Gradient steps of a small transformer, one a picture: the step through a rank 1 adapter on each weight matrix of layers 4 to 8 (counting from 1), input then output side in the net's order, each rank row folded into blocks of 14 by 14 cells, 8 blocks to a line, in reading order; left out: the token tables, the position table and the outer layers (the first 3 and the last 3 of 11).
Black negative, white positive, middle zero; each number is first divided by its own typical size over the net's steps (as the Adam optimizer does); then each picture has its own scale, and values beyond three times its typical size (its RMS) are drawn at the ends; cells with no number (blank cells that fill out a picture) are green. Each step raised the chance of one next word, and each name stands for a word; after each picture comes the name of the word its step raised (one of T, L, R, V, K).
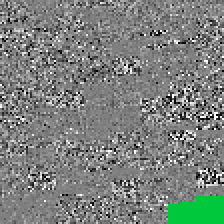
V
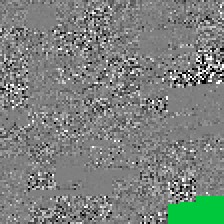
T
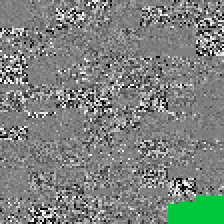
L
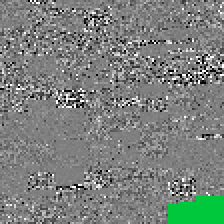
T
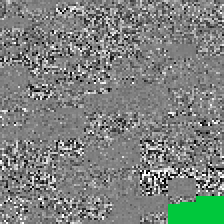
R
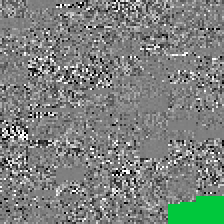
V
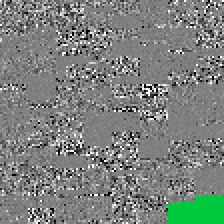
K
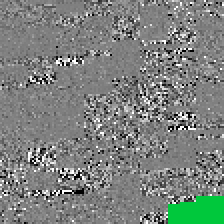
R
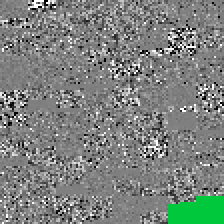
R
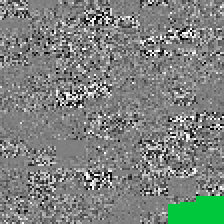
R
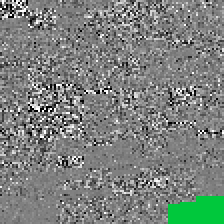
V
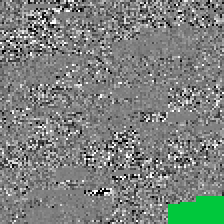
V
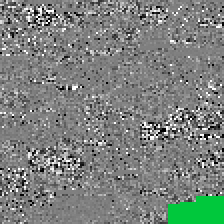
R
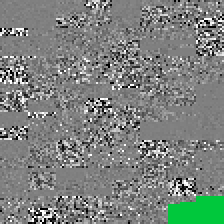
L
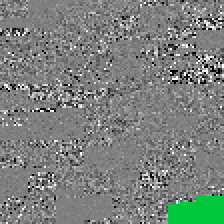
T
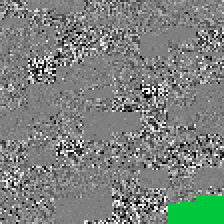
K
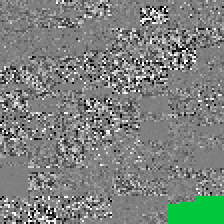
L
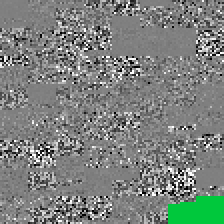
R
